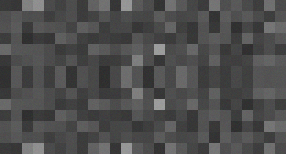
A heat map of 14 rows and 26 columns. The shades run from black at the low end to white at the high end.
Slope: none. Calmest part: middle right. Mirror symmetry: top to bottom. Average level on the scale: 30%. Odd rows or columns: none.
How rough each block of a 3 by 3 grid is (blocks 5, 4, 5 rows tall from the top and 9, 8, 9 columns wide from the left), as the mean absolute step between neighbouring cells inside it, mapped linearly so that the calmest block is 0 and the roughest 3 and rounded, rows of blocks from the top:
233
130
233
